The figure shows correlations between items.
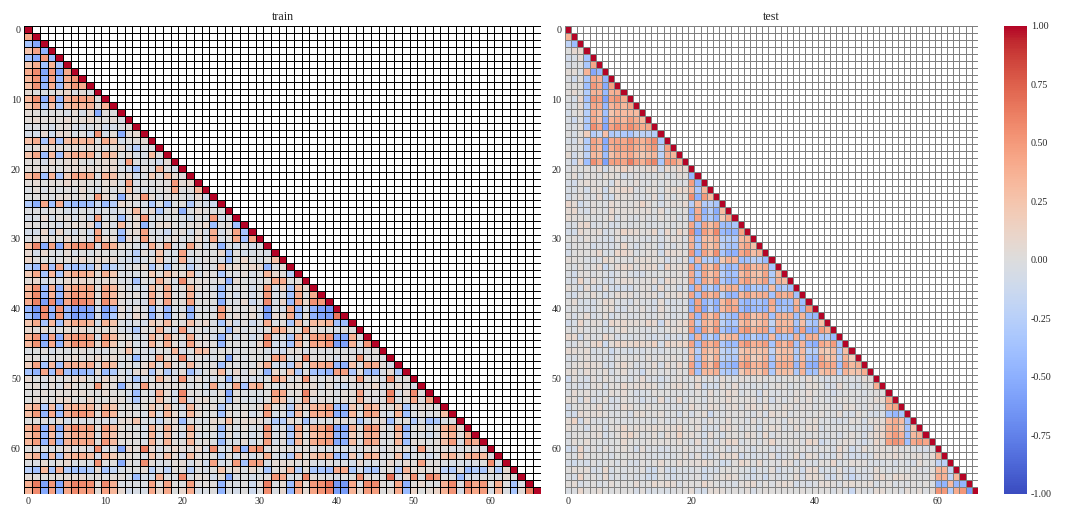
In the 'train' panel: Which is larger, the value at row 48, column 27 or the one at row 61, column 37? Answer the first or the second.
the second
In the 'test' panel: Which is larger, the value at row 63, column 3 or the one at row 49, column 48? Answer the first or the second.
the second
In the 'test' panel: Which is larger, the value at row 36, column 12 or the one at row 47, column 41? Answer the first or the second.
the second
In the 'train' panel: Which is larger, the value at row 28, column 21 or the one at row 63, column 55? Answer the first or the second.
the first
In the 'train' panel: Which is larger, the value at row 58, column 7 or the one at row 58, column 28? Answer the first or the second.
the first
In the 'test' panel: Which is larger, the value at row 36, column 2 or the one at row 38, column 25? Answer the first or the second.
the first
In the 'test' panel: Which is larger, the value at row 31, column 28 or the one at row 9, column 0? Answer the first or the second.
the first
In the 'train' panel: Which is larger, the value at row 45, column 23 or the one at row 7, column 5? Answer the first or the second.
the second
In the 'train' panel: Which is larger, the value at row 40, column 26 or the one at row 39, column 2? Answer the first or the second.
the first
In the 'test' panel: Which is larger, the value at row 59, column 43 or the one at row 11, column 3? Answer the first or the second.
the first
